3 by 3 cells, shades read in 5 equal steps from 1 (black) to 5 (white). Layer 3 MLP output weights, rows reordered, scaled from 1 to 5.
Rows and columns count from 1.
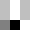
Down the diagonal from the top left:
4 5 5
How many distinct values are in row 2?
2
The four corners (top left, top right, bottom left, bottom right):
4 4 3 5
